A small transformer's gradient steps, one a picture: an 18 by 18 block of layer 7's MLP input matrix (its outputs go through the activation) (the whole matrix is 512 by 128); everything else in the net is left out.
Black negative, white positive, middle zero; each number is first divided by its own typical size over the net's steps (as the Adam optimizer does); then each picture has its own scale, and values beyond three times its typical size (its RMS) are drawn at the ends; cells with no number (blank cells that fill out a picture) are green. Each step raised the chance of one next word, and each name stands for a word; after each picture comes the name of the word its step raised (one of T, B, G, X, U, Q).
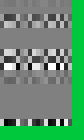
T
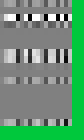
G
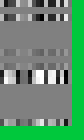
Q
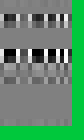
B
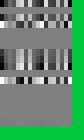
Q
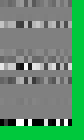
T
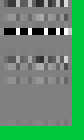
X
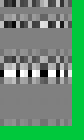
X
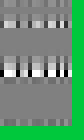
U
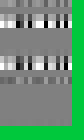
U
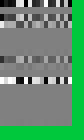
Q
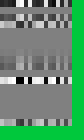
Q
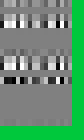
U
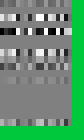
G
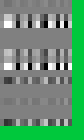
U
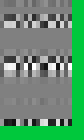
T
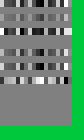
Q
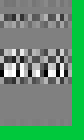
T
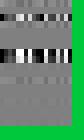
B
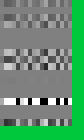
T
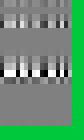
U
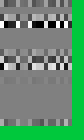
X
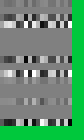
T
